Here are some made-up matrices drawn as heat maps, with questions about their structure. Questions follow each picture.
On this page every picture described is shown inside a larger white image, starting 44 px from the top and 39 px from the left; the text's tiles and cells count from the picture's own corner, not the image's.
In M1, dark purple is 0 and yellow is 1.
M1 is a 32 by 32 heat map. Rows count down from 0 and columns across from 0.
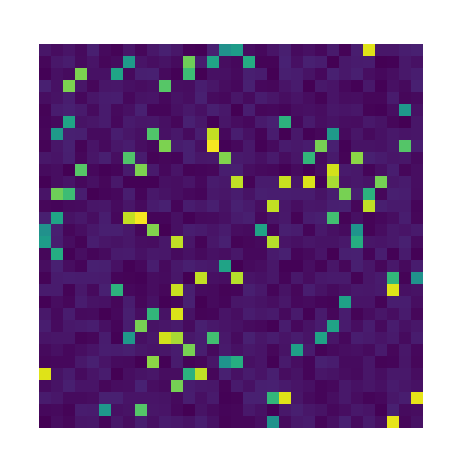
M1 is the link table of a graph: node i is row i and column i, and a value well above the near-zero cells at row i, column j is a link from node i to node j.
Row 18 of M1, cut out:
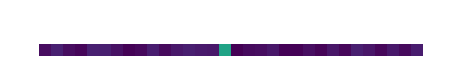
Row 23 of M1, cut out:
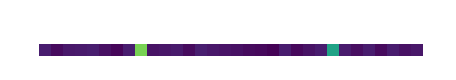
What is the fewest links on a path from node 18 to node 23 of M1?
5
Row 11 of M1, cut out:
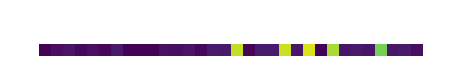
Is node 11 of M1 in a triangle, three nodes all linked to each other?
no
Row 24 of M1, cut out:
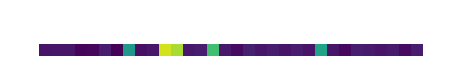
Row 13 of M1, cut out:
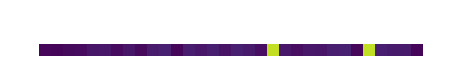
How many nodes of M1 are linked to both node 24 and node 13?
0
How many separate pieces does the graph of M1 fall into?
2
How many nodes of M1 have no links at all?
1
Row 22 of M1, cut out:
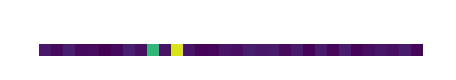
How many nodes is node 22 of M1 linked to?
2
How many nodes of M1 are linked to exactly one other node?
5
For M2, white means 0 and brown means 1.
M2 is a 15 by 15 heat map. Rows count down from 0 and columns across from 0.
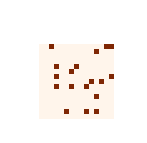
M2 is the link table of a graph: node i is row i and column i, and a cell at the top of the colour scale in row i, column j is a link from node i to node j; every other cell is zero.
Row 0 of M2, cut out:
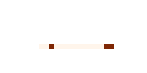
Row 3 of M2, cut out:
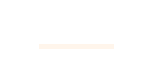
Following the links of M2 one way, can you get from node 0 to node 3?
yes
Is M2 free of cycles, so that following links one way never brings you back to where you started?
yes
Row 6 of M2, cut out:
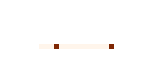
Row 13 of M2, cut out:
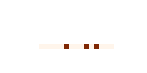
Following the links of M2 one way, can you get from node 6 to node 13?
no
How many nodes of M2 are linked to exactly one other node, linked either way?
3
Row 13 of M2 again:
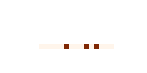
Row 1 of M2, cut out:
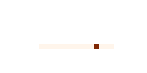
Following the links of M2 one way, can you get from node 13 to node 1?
no
